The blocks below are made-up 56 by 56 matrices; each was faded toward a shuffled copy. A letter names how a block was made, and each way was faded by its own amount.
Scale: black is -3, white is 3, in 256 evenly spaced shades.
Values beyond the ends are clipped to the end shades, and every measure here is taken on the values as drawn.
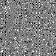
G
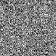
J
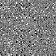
G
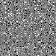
G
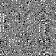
G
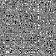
G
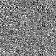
J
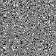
G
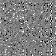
G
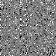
G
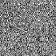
J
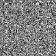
J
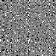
G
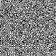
J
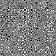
G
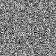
J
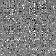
G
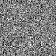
J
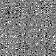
G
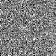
J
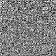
J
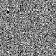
J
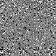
G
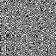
G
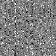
G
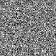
J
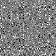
G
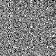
J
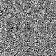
J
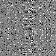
G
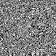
J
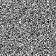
J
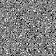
G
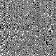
G
